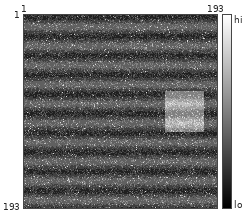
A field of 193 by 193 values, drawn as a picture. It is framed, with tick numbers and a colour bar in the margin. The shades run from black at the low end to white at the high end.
The ninth with the highest average is the middle right. Stripes running across repeat 10 times from top to bottom. In the middle right lies a patch that is higher than the rest.
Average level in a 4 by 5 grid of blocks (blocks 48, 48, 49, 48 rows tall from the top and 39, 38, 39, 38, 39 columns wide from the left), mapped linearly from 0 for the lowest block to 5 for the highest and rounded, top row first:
0 0 0 0 0 | 1 1 1 3 5 | 0 0 0 2 4 | 1 1 1 1 1
